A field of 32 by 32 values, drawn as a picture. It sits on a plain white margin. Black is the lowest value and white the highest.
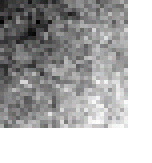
The top left is the ninth with the lowest average. No regular stripes run through it. Values rise toward the bottom right. No single row or column stands out from its neighbours.
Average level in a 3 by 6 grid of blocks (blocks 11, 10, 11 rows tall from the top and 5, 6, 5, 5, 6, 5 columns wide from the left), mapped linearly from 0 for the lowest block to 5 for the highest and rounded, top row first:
001233
122344
233455
